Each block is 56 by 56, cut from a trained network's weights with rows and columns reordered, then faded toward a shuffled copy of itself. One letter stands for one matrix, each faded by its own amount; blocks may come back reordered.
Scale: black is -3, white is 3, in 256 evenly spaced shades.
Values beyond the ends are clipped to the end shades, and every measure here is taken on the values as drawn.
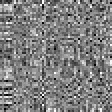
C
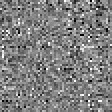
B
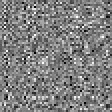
C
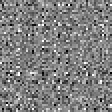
B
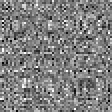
C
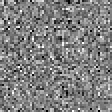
C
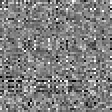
B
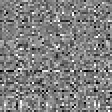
B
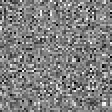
C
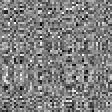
C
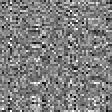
C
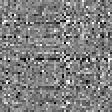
B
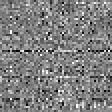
B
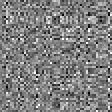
C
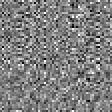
C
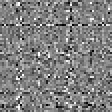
B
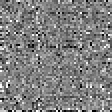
B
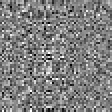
C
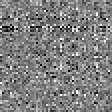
B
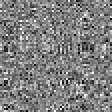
C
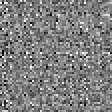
B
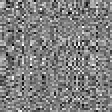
C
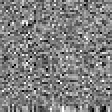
C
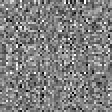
C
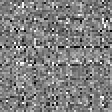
B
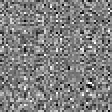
C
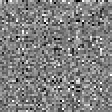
B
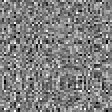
C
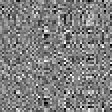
C
